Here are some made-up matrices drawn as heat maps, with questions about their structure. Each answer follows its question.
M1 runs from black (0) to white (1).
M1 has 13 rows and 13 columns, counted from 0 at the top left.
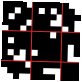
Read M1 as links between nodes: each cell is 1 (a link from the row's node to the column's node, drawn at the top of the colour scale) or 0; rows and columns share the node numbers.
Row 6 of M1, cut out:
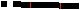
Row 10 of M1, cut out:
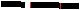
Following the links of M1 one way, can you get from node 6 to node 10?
yes
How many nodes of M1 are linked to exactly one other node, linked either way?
4
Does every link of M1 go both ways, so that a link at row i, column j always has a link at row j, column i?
yes
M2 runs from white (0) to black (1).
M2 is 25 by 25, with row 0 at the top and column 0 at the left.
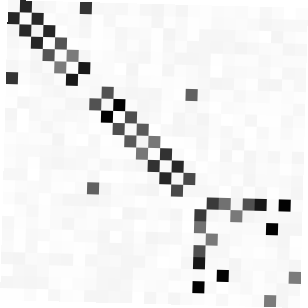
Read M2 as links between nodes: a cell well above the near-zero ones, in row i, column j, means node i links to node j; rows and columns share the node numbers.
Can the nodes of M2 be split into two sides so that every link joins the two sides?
no
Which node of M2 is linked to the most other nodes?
node 16
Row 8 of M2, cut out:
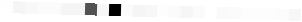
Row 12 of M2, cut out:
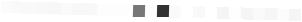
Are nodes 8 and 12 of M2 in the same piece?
yes
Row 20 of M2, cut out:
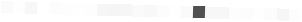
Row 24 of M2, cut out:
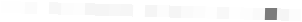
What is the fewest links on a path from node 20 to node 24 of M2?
4
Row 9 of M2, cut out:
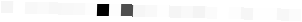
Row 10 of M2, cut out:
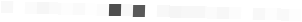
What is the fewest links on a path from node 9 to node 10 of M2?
1
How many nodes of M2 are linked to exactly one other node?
5
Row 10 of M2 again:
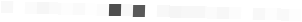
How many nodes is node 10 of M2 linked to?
2
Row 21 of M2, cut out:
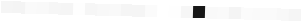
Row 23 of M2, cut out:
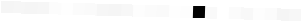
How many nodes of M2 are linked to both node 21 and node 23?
1
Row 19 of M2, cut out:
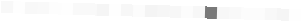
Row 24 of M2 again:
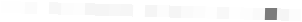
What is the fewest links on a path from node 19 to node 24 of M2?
5
